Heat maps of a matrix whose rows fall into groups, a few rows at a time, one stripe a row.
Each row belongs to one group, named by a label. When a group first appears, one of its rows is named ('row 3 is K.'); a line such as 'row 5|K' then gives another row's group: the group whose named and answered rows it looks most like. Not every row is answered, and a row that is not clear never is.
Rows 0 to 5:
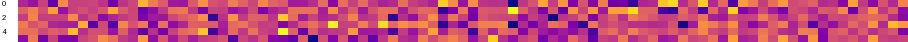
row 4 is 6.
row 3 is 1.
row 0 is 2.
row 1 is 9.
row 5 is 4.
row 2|6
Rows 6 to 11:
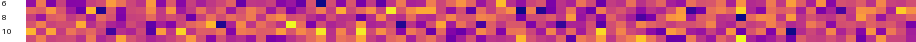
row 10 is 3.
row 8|2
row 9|6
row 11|9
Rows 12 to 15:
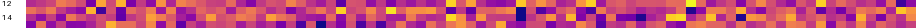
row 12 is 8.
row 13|1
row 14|2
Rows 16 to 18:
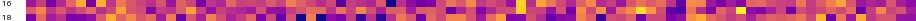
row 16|8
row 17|9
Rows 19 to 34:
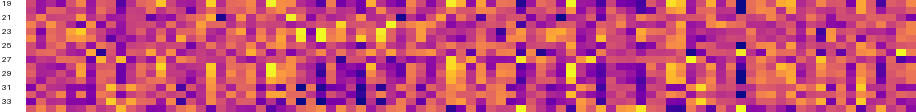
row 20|2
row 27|8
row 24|3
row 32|2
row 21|6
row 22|1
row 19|2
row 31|4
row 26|1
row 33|4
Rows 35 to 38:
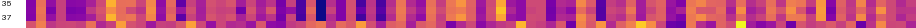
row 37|4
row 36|4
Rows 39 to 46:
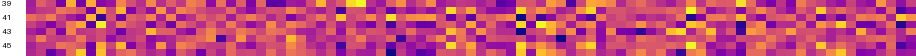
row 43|2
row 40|8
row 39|9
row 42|8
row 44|6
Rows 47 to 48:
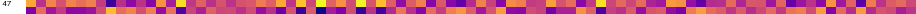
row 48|4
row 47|3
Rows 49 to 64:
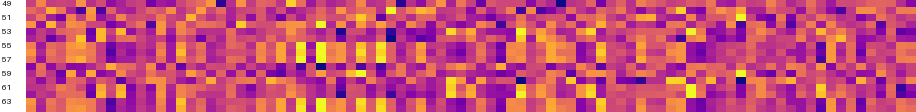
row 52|3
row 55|3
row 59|9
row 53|8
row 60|2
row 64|3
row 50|1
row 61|8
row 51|9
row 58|4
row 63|3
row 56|3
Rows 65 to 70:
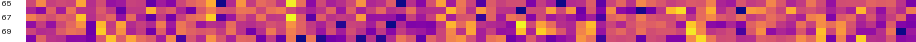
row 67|6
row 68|8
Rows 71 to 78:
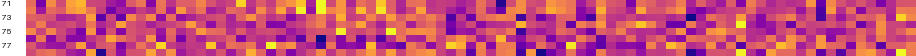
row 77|2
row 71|3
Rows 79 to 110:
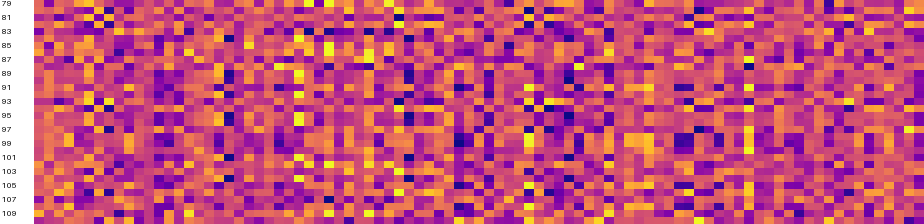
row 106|1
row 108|9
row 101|6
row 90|6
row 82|1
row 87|9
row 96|6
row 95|6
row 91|9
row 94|1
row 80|1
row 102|3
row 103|1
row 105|9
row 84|6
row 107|4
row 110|8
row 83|4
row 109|3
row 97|1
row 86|3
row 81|8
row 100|9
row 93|8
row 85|3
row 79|3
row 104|6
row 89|6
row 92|6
